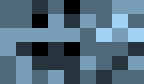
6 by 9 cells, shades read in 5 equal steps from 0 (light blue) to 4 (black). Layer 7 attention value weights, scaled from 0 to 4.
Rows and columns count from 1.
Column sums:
10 10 17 11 18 10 11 9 9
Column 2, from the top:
2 2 1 3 1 1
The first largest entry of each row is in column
5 3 6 3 3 5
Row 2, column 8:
0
